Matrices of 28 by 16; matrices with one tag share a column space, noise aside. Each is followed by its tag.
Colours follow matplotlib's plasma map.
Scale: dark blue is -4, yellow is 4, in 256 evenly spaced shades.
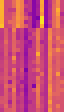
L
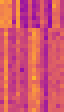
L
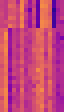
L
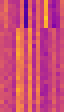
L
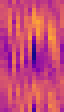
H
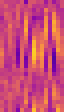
H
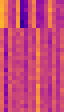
L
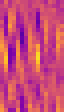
H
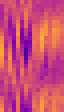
H
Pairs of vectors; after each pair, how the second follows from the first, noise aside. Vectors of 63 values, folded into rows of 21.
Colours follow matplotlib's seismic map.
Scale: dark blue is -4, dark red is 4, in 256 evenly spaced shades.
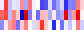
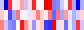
shuffled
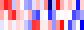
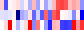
shuffled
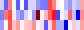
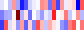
shuffled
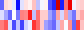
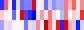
shuffled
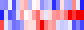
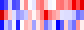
wrapped around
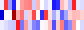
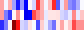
shuffled
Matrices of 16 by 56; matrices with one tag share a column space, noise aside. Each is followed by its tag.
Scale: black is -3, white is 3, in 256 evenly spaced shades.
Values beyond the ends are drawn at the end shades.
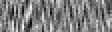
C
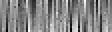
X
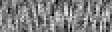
C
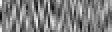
C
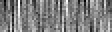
X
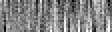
X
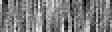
X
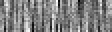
X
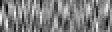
C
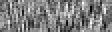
C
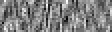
C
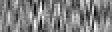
C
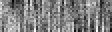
X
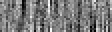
X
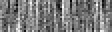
X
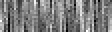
X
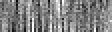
X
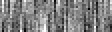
X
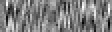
C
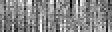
X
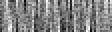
X
